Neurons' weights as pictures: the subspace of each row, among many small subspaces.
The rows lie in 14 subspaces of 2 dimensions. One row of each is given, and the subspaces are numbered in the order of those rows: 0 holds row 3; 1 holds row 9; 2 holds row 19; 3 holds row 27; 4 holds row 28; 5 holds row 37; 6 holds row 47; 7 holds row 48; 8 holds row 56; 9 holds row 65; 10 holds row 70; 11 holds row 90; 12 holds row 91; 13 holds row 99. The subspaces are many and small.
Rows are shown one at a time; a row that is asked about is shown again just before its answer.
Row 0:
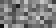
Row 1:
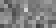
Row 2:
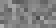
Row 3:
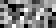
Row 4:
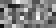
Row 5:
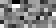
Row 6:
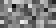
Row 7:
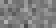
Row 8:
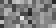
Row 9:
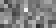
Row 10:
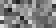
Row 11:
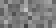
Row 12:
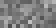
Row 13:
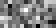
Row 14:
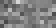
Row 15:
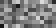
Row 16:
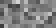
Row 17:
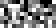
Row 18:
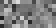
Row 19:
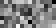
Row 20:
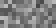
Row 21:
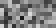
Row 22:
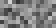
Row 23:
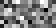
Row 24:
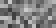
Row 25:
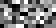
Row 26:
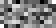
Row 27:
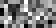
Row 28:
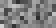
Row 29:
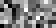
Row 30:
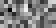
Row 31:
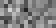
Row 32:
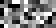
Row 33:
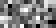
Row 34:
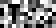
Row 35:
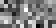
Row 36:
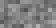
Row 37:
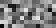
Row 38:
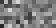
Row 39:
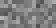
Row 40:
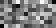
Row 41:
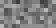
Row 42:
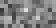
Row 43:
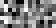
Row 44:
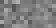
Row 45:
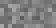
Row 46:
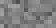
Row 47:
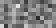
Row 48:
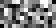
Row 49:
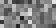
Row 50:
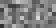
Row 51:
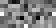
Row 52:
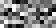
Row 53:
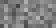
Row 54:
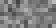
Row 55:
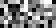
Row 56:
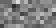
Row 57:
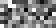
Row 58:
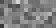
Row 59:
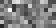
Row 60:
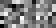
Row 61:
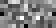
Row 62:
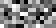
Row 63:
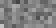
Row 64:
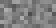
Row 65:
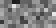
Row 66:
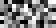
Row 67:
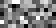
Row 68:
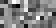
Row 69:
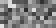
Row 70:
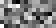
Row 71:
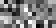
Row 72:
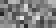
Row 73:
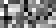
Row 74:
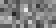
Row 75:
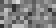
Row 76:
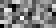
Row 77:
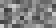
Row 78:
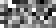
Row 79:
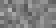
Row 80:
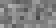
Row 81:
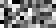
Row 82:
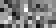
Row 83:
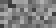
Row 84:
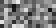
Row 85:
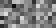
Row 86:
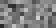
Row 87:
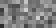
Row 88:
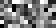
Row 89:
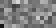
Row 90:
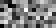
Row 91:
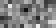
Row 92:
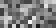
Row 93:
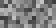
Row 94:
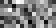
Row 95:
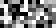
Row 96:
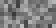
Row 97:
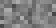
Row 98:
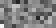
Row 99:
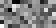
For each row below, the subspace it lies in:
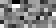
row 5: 13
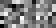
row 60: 0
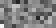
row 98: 3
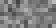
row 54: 6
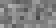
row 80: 4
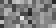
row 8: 2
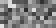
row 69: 11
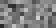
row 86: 0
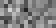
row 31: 3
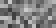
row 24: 4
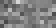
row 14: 8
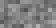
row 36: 12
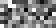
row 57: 11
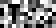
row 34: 3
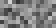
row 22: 4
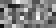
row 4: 4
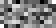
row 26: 6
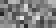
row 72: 9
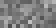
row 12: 2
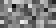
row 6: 9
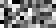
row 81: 2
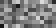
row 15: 6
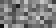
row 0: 6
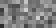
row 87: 3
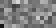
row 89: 3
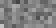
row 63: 3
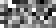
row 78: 11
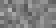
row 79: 13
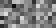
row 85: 0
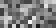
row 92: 2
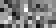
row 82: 11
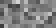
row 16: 10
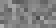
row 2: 1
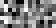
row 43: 8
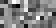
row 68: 13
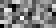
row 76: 5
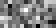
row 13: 12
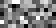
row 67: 9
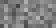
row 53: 6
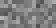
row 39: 0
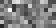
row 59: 13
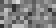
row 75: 12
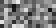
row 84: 12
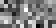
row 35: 1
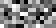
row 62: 8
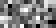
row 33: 12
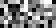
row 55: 7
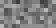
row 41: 7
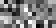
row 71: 1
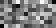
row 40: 6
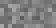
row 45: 5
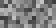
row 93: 0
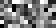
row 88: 13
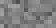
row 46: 10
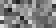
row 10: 5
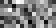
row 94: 1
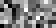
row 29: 1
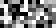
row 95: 8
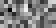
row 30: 13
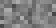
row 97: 5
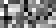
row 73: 10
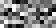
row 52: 8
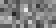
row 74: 11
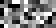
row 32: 10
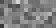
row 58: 10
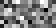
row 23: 7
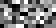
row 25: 8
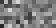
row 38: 10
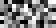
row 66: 9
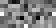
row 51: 9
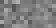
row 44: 12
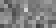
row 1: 1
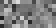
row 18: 12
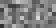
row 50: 4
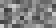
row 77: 5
